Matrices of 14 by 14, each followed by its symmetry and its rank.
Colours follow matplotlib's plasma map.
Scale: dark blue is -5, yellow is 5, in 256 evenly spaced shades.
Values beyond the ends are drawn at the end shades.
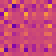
antisymmetric, rank two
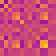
symmetric, rank three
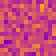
antisymmetric, full rank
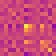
symmetric, rank three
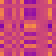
neither, rank one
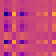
neither, rank one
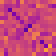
symmetric, full rank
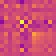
symmetric, rank three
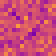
symmetric, full rank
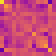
symmetric, rank three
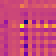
antisymmetric, rank two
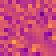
antisymmetric, full rank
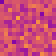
symmetric, full rank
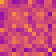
symmetric, rank three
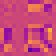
antisymmetric, rank two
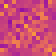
symmetric, full rank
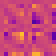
antisymmetric, rank two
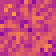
symmetric, full rank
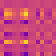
neither, rank one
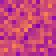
symmetric, full rank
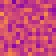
antisymmetric, full rank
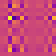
neither, rank one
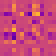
antisymmetric, rank two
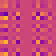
neither, rank one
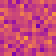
antisymmetric, full rank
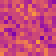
antisymmetric, full rank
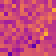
antisymmetric, full rank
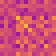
symmetric, rank three
